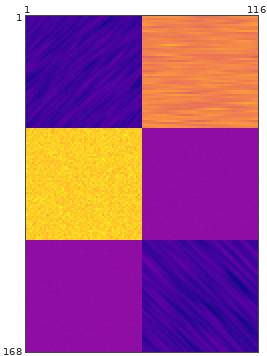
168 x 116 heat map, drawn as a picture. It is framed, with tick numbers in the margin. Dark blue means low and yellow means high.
The table splits into 3 rows of 2 panels. Panel 1,1: very low, slanting up to the right, faint in contrast. Panel 1,2: high, streaked across, faint in contrast. Panel 2,1: very high, fine-grained, faint in contrast. Panel 2,2: low, flat. Panel 3,1: low, flat. Panel 3,2: very low, slanting down to the right, faint in contrast.
